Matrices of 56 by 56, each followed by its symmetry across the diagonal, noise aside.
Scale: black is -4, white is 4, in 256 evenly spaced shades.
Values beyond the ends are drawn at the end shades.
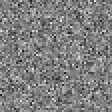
antisymmetric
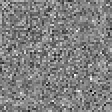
symmetric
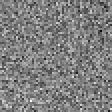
antisymmetric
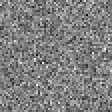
neither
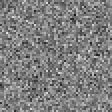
neither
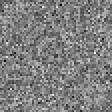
symmetric
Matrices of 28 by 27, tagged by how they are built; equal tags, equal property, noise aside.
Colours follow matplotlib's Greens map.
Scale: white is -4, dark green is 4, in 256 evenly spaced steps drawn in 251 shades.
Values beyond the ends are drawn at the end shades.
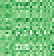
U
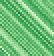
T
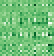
U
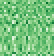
U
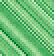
T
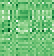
U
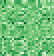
U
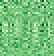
U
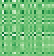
U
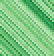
T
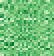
U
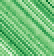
T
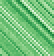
T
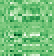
U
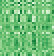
U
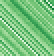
T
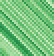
T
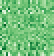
U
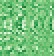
U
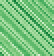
T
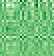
U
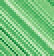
T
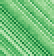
T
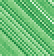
T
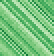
T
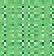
U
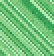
T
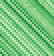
T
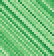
T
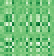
U
